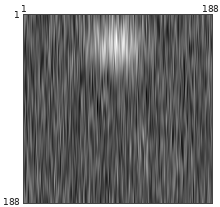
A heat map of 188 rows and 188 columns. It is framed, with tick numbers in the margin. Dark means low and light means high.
Histogram: skewed, a long tail of high values. Bumps: one, in the top middle. Grain: streaks running down. Ninth with the highest average: top middle.
